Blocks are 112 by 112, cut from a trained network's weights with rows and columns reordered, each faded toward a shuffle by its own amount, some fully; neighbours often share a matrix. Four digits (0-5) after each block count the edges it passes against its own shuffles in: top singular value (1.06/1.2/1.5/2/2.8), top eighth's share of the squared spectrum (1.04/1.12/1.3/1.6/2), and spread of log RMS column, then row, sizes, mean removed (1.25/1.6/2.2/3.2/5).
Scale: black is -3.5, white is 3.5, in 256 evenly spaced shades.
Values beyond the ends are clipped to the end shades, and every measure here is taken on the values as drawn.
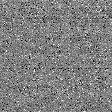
2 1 1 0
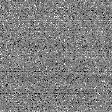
3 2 2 1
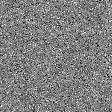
0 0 0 0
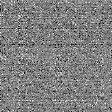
3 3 3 1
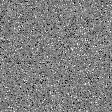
0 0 0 0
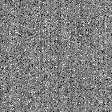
2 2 0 1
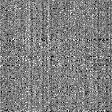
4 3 0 3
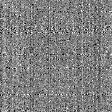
3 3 0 3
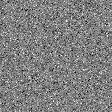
1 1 0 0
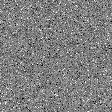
0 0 0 0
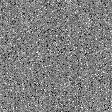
1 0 0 0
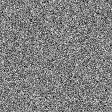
1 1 0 0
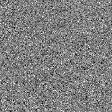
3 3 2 1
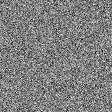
0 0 0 0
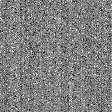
2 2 0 2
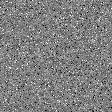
0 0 0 0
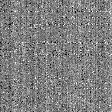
3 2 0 2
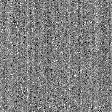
3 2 0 2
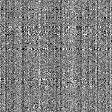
4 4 2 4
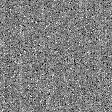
1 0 0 0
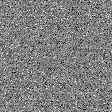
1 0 0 0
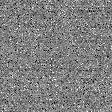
2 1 0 0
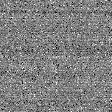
3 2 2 0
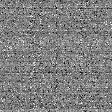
3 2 2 0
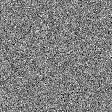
1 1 0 0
